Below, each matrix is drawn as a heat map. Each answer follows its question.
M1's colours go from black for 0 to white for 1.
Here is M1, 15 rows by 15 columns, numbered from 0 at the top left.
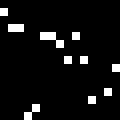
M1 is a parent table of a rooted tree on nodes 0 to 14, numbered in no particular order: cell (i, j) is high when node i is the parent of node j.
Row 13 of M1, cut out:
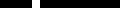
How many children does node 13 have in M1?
1
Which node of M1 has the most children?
4
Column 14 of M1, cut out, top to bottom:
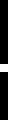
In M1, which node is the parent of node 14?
8
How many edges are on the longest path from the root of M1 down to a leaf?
10
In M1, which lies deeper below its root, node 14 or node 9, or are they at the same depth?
node 14
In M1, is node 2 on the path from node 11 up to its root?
no
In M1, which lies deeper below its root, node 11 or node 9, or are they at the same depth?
node 9
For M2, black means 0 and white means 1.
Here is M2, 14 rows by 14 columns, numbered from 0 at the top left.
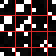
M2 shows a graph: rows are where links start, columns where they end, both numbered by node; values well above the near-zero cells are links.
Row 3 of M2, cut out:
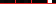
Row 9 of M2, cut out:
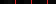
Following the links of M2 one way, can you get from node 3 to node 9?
no
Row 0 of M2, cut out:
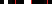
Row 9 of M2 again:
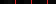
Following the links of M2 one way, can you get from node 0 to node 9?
no
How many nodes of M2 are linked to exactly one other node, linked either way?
2
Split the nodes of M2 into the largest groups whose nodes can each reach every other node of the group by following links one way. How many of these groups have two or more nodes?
1
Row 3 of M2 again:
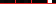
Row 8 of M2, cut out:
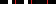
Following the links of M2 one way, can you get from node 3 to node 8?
yes
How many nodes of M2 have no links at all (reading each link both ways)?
1
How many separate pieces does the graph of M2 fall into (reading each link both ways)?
2
